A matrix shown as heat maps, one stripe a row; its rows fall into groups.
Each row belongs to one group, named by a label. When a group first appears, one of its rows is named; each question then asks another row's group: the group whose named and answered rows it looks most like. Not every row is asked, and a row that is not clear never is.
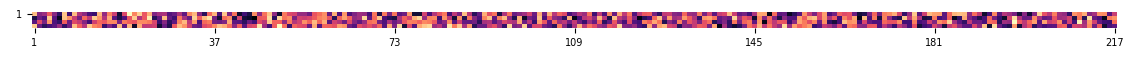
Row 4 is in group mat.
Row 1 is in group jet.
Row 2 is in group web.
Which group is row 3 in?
web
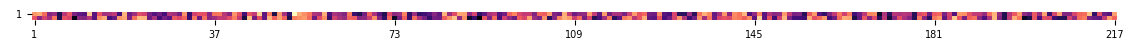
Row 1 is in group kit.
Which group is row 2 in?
kit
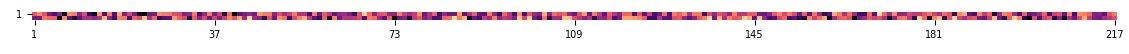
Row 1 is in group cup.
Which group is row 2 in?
kit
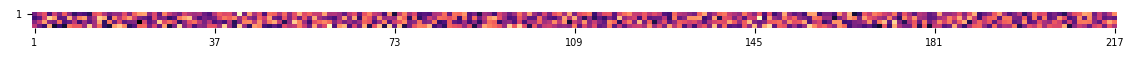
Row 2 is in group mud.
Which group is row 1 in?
kit
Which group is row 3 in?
cup
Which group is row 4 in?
mat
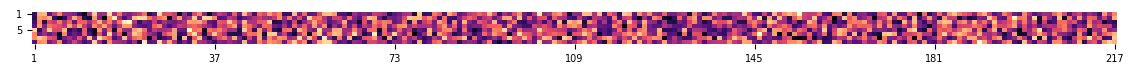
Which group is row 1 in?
cup
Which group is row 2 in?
web
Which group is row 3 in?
mud
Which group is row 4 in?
mud
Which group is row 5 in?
jet
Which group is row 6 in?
jet
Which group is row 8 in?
cup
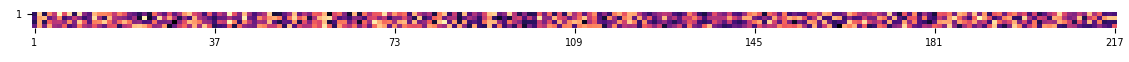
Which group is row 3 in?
mud
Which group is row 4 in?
web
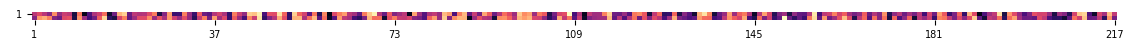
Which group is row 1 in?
kit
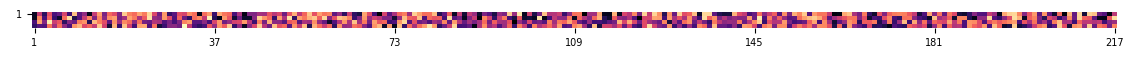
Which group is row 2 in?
web
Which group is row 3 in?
mud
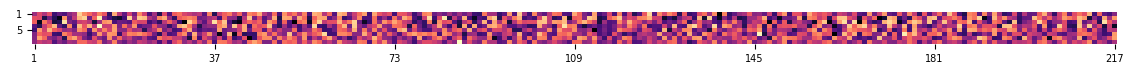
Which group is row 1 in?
mat
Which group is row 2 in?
jet
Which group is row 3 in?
jet
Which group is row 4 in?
mud
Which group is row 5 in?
mud
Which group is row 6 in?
web
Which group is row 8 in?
mat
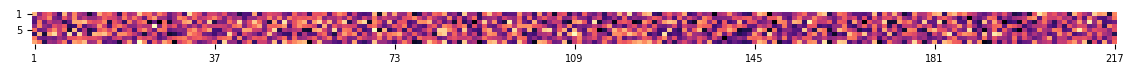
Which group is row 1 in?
jet
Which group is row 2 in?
web
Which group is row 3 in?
mat
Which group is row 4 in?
kit
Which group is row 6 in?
mud
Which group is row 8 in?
jet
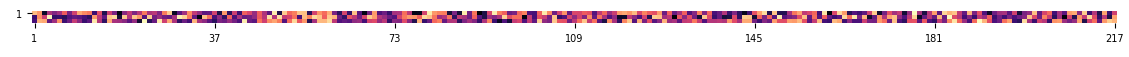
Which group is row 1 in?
jet
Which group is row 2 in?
web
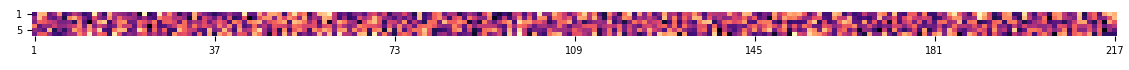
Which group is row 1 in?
cup
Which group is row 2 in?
cup
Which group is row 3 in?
kit
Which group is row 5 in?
mat
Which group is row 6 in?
mat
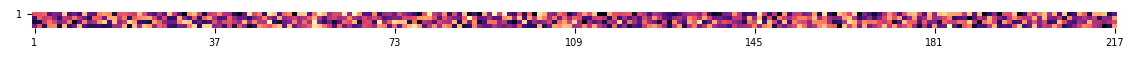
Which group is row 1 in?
jet
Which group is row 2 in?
web
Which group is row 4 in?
web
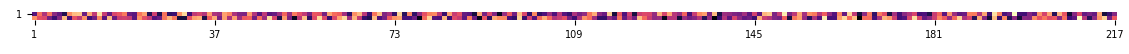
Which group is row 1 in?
mat
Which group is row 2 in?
jet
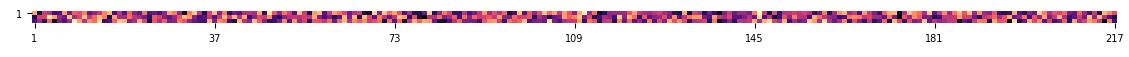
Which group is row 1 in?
jet
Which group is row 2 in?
mud
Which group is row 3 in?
mat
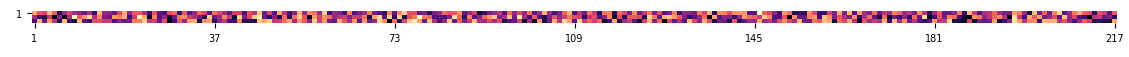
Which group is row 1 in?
kit
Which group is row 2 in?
mat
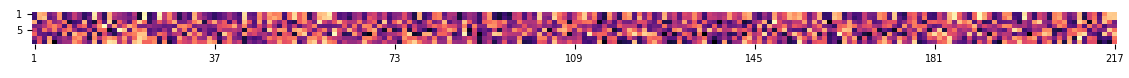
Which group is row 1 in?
cup
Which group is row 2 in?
cup
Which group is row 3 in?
jet
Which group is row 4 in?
mud
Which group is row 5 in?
kit
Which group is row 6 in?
jet
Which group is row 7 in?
web
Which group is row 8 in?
web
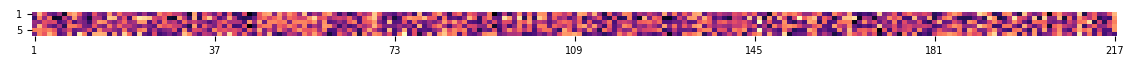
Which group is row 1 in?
cup
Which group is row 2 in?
web
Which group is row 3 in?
kit
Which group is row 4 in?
cup
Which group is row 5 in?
kit
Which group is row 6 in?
mud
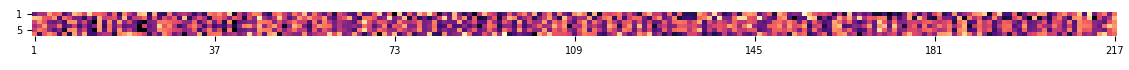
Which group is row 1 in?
mat
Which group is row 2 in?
kit
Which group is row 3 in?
cup
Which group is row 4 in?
cup
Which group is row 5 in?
cup
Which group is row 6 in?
jet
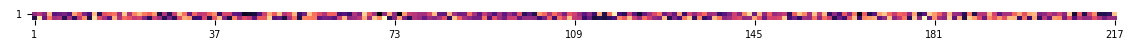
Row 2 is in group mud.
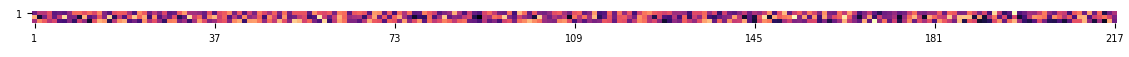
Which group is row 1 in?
mat
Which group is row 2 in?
jet
